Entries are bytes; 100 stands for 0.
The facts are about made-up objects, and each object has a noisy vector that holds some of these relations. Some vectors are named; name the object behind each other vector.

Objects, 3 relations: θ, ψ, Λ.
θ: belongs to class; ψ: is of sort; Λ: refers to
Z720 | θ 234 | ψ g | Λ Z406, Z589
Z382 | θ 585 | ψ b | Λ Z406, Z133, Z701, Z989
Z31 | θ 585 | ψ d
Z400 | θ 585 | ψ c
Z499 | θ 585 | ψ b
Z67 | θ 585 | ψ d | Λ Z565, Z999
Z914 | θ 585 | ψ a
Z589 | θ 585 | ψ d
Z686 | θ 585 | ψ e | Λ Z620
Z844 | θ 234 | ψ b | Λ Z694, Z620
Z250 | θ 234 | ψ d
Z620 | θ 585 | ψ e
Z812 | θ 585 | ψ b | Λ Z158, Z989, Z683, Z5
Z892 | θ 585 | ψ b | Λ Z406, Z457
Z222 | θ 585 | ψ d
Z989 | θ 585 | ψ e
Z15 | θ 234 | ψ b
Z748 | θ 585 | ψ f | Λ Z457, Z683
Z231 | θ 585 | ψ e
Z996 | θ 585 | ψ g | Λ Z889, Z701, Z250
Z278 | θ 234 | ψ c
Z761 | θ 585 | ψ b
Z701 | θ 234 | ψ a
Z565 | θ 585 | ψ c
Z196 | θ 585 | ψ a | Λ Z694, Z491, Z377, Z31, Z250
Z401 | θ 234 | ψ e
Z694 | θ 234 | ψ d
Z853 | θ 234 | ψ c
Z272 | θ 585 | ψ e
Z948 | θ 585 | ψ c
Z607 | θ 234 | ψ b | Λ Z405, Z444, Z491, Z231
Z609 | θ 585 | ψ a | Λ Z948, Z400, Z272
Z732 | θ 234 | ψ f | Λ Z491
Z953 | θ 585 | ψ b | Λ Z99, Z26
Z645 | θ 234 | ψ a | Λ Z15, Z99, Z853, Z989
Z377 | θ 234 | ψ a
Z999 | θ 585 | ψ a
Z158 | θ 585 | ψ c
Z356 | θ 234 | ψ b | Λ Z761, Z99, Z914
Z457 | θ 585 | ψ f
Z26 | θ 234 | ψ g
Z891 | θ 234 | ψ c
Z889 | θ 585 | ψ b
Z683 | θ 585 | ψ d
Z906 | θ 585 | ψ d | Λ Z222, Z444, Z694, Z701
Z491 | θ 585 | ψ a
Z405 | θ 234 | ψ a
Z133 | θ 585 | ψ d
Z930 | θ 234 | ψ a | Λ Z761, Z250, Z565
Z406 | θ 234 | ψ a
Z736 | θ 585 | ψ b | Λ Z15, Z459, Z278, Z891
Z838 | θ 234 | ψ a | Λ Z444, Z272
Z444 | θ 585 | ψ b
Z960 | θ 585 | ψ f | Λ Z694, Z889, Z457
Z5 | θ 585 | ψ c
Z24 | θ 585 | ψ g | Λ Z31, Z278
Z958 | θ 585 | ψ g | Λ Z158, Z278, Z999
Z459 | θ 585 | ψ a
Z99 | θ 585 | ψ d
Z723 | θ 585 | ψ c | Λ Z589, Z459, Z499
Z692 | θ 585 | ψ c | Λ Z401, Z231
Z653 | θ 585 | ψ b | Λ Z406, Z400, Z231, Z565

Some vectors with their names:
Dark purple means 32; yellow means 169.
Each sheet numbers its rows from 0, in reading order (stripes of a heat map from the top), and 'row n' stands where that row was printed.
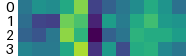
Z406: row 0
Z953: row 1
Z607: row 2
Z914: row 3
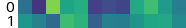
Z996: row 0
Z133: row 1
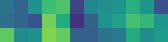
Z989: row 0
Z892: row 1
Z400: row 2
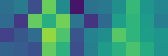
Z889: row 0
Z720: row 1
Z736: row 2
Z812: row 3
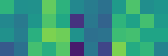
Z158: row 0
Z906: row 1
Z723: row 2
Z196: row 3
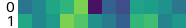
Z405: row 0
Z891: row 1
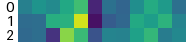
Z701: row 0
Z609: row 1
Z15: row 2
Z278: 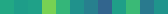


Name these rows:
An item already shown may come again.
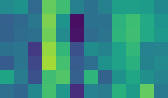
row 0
Z589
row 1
Z844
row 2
Z844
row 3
Z15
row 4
Z499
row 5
Z99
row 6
Z960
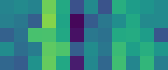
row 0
Z31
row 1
Z444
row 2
Z620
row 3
Z67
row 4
Z732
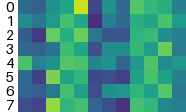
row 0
Z645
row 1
Z906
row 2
Z958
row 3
Z748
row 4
Z853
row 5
Z996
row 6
Z748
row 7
Z24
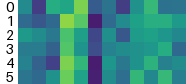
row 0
Z26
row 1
Z653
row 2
Z250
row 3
Z457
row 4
Z761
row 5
Z732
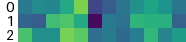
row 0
Z406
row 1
Z686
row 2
Z565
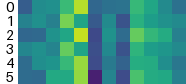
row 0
Z459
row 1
Z31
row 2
Z645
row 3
Z31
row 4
Z999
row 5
Z930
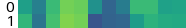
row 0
Z723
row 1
Z692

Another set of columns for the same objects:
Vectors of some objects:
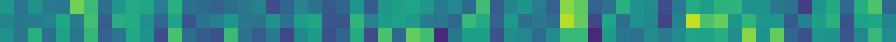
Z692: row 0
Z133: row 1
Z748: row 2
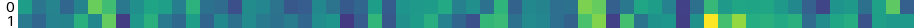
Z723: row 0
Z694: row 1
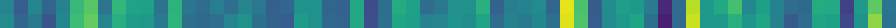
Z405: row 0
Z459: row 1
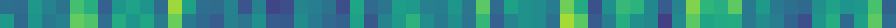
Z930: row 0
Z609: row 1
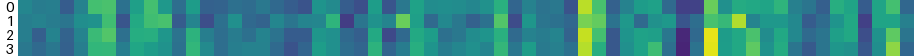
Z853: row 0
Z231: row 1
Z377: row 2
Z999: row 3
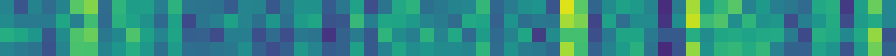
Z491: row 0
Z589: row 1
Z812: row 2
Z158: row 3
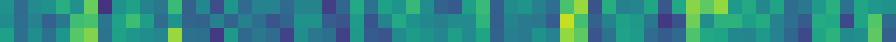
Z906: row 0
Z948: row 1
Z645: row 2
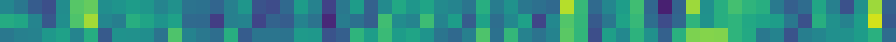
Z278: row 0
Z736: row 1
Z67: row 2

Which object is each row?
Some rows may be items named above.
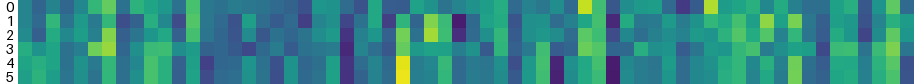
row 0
Z914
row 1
Z960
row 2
Z732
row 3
Z607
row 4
Z720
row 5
Z720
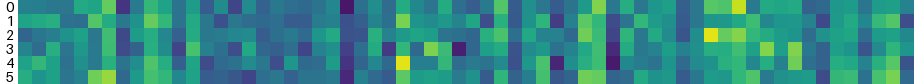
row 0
Z686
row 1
Z653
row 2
Z250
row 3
Z960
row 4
Z720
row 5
Z607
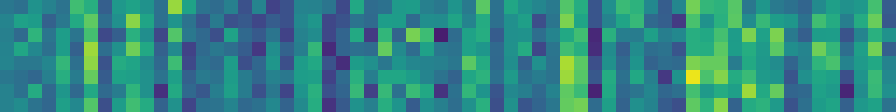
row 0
Z930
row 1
Z761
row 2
Z960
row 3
Z26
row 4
Z99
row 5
Z31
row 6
Z457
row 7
Z989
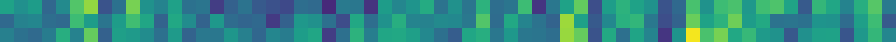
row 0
Z844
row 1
Z565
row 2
Z31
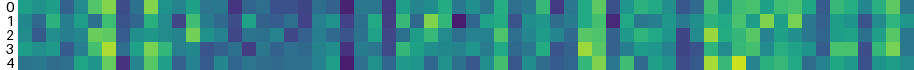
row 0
Z844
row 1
Z960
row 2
Z196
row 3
Z444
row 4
Z620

